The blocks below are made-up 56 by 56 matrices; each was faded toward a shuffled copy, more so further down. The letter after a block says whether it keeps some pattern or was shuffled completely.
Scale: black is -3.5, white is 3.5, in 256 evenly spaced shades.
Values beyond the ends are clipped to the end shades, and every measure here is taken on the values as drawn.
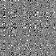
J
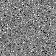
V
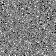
V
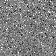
V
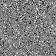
V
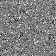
V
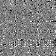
J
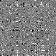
J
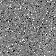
V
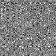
J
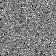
V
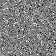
V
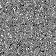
V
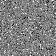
V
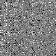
J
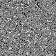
V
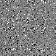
J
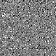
J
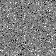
V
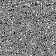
V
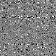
J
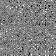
J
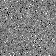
V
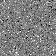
V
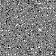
J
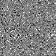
J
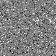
V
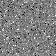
V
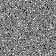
V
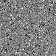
V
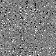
J
